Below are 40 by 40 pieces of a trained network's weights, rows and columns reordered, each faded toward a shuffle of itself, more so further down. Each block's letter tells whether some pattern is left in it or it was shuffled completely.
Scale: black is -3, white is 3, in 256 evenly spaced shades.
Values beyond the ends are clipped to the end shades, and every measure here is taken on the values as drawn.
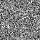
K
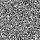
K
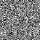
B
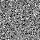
K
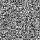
B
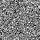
K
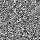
B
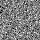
K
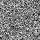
K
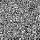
B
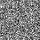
B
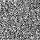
K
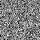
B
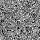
B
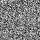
K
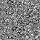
B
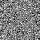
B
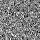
K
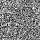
B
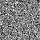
K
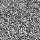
B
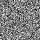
K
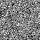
K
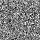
K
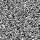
K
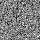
K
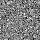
K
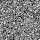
K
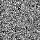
B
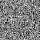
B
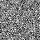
K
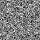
B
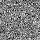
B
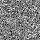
K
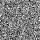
K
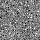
K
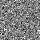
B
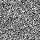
K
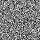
K
